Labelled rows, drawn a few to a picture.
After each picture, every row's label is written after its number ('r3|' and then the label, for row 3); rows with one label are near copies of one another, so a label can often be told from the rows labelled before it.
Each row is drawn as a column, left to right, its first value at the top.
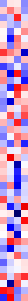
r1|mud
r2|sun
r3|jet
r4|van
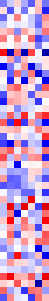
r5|mud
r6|van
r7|jet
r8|van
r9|mud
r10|sun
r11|van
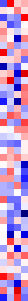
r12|mud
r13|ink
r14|sun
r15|jet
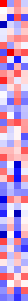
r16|ink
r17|mud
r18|jet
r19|mud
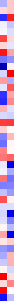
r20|mud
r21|jet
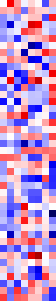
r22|sun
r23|ink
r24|sun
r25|van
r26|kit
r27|kit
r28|mud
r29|jet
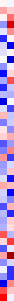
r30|sun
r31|kit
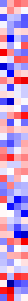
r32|mud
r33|sun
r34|ink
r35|ink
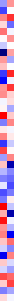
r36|van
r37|jet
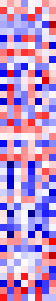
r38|sun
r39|jet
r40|sun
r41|mud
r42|jet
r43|sun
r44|ink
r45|kit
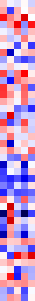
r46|jet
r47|van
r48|kit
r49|jet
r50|kit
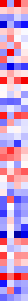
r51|ink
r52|mud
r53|ink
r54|ink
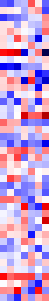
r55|mud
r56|mud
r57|mud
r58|van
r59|ink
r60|sun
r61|van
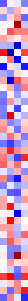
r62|mud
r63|van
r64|kit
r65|mud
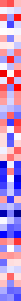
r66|jet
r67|ink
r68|jet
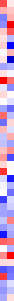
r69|ink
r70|kit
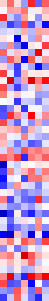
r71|jet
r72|ink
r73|sun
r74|kit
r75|ink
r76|mud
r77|ink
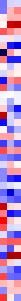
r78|van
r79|kit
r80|kit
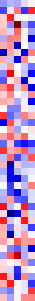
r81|van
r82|jet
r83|kit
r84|van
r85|sun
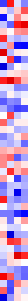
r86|mud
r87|ink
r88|kit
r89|kit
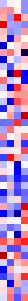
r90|kit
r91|sun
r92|jet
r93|van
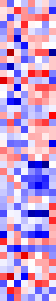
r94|ink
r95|mud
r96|sun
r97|kit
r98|jet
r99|jet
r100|jet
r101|van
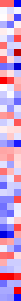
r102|ink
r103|ink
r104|mud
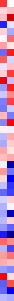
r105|ink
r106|jet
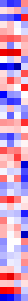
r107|mud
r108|mud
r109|mud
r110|jet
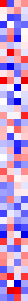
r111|ink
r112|mud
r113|sun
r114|ink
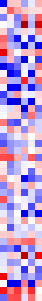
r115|mud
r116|sun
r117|sun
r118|kit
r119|sun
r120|kit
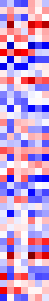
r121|mud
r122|kit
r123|mud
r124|mud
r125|kit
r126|kit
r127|kit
